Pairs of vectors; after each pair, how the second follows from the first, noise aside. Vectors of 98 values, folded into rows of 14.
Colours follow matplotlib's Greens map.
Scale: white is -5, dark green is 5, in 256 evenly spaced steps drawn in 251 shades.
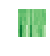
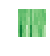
copied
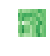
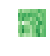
copied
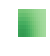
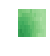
copied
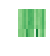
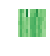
reversed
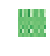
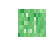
shuffled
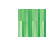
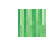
reversed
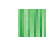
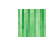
reversed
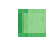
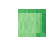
reversed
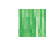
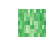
shuffled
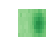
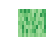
shuffled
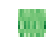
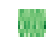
copied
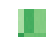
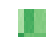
copied
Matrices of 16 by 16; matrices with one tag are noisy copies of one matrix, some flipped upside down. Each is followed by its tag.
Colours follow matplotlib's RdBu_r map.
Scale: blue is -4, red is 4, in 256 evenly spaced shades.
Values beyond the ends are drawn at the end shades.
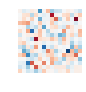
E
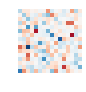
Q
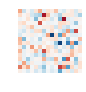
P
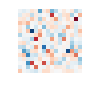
E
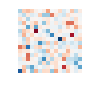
Q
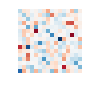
Q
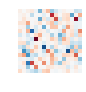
E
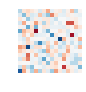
Q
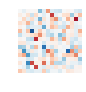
E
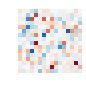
E
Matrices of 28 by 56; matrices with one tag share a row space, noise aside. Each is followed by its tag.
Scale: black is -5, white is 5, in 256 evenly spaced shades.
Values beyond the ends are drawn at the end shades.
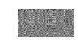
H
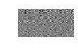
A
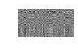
H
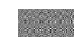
A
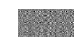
A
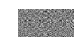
A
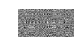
H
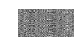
H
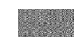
A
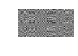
H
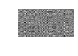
H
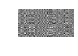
H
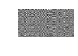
H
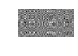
H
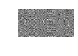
H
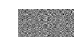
A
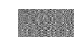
A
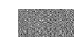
A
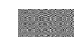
A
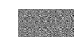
A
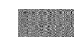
A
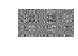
H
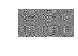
H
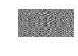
A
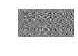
A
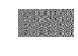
A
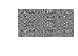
H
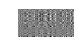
A
